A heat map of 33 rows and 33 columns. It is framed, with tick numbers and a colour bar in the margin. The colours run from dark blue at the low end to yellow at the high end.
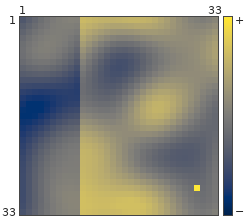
The right part is higher, past a seam about 30% of the way across. The ninth with the highest average is the bottom middle. The middle left is the ninth with the lowest average. A single lone cell is far higher than the cells round it. No regular stripes run through it. The values follow a bell shape.
